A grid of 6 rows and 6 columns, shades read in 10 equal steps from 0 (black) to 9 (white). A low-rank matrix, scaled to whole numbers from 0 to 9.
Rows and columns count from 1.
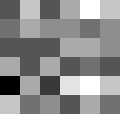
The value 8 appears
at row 5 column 4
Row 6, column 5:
6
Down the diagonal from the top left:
3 6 3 3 9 4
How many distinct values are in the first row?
4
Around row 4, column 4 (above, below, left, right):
6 8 6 4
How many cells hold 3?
9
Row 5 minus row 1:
-3 -1 -1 2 0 0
